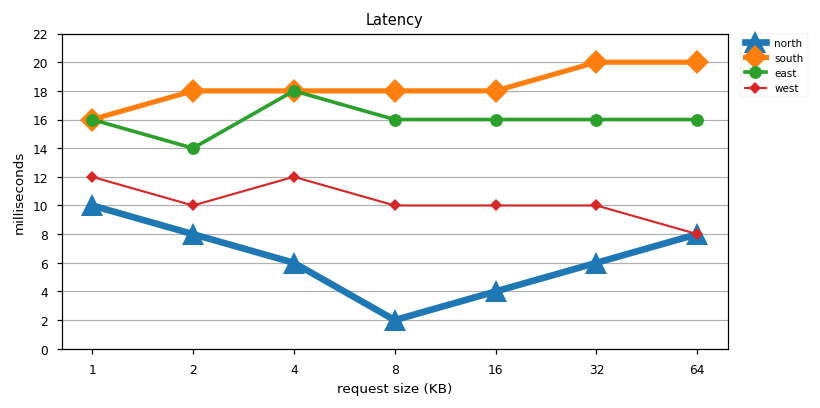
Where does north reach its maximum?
1
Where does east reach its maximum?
4
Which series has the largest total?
south
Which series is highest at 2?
south
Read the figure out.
Title: Latency
x-axis: request size (KB), ticks 1 2 4 8 16 32 64
y-axis: milliseconds, ticks 0 2 4 6 8 10 12 14 16 18 20 22
Legend: north, south, east, west
Values:
north: 10 8 6 2 4 6 8
south: 16 18 18 18 18 20 20
east: 16 14 18 16 16 16 16
west: 12 10 12 10 10 10 8
